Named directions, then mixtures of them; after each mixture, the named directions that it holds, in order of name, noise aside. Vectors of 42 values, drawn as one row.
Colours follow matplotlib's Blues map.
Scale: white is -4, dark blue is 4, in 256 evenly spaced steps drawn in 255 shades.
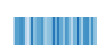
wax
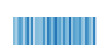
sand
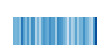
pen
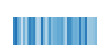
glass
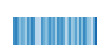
glass, pen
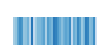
sand, wax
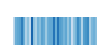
pen, sand, wax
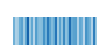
sand, wax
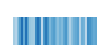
glass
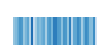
sand, wax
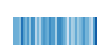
pen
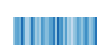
pen, wax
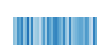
pen, sand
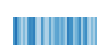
glass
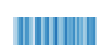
glass, pen, sand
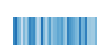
glass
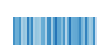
glass, sand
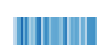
glass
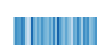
pen, wax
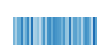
pen, sand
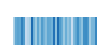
pen, wax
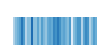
pen, sand, wax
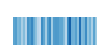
glass, sand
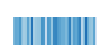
glass, sand, wax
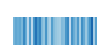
glass, pen, sand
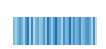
sand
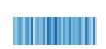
sand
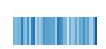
pen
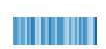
glass, pen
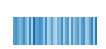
sand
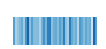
pen, sand, wax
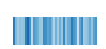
wax
